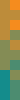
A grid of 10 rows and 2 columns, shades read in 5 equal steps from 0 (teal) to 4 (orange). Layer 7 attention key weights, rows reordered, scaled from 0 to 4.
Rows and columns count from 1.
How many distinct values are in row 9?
2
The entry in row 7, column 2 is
1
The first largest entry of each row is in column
2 1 2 1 2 1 1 2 2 2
